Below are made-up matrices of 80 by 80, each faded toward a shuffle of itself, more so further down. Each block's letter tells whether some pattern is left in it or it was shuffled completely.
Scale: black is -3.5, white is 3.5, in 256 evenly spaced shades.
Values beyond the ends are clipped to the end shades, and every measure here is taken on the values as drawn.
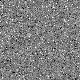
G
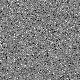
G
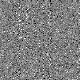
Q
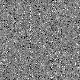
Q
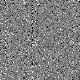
Q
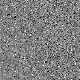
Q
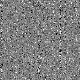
Q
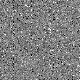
Q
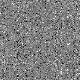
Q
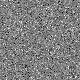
G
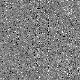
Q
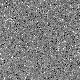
G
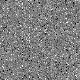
Q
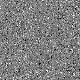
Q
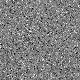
G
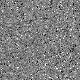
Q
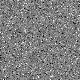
G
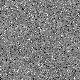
G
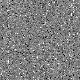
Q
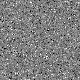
G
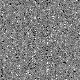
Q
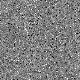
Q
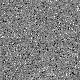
G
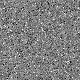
G
